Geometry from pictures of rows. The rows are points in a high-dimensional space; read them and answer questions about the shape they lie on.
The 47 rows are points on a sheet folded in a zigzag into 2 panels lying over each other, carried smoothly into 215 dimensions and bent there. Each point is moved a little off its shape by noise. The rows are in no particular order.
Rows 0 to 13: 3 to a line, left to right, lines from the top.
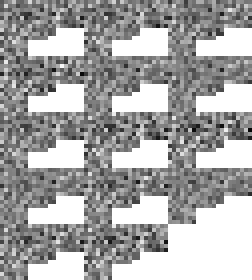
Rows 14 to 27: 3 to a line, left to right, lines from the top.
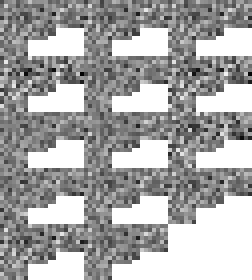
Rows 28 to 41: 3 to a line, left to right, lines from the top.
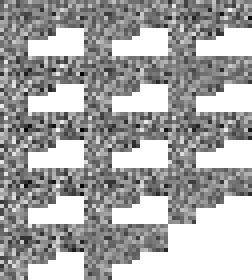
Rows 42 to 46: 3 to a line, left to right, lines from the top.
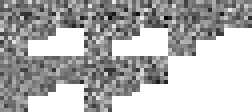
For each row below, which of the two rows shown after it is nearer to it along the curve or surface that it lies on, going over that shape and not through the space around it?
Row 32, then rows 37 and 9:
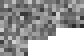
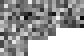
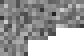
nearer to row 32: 37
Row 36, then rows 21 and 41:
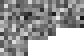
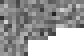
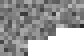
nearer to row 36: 41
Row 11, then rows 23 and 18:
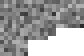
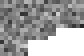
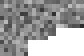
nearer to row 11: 23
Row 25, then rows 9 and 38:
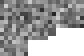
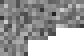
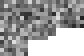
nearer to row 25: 9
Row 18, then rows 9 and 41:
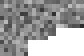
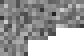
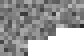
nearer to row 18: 9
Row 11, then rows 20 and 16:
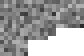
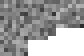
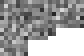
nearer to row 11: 20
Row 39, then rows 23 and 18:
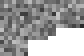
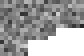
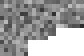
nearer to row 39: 23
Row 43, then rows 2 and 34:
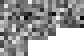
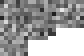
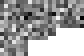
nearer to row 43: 34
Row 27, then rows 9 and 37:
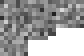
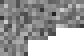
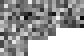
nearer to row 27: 9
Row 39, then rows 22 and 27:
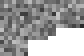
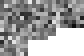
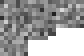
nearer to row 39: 22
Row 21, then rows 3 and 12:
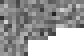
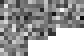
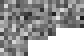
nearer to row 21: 3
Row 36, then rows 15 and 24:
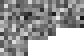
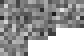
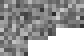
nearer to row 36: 24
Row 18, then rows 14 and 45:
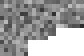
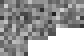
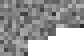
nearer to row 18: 14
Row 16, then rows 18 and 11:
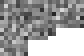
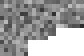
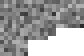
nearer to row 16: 11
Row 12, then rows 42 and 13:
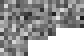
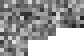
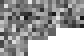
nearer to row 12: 42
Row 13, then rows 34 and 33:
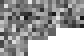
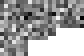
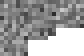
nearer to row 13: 34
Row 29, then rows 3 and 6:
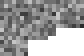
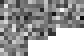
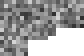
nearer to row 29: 6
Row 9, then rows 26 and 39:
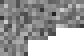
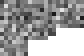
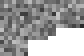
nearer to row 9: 26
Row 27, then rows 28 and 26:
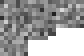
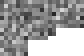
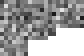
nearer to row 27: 26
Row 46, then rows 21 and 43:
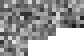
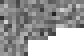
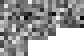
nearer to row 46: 43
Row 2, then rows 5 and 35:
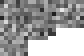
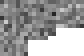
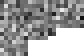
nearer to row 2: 5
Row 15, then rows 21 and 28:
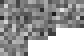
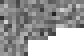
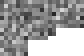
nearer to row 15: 21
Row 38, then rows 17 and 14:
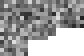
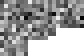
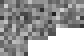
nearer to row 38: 17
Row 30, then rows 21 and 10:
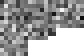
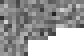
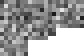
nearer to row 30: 10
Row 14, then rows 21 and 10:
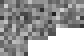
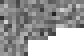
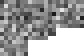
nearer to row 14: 10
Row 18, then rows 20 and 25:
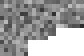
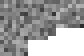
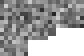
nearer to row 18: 25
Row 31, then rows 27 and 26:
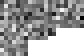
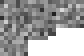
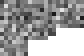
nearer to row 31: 26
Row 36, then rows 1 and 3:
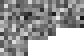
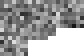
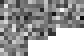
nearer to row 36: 1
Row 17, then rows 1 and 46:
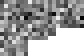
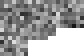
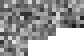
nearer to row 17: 46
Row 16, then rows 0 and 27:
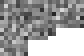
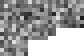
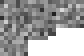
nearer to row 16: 0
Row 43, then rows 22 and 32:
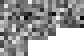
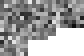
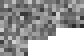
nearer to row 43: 22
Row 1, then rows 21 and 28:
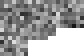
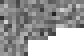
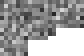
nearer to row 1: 28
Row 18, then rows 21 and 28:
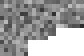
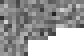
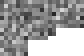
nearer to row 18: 21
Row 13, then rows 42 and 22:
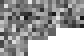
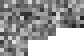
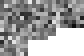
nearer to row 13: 22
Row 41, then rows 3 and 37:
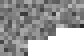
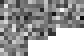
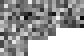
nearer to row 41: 37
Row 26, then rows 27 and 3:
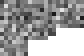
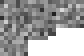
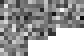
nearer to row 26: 3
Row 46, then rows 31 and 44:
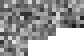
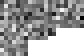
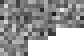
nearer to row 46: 31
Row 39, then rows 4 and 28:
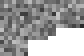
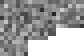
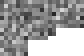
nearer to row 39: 28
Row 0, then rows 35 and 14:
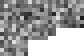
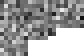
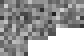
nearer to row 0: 35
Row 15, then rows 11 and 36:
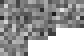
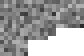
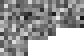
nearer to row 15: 36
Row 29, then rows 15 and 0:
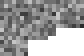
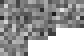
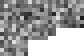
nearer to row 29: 0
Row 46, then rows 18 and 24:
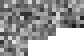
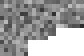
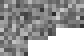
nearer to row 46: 24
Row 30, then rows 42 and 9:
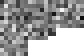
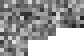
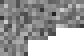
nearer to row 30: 9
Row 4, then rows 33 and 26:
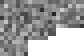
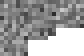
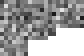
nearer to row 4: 26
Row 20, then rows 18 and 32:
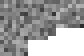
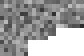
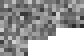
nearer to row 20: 32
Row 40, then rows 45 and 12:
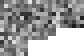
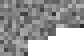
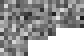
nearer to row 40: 12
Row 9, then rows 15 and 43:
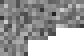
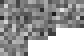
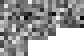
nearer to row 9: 15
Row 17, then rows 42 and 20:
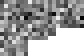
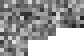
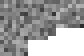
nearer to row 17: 42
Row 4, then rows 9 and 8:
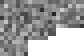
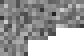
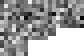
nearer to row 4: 9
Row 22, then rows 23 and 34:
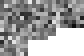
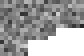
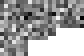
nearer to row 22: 34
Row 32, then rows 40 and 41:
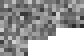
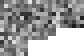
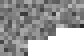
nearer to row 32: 41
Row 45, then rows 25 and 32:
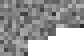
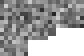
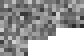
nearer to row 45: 32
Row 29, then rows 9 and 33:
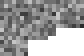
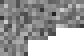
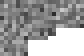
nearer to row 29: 33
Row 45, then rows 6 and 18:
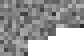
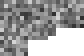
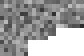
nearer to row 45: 6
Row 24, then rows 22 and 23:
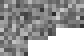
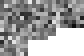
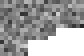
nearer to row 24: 23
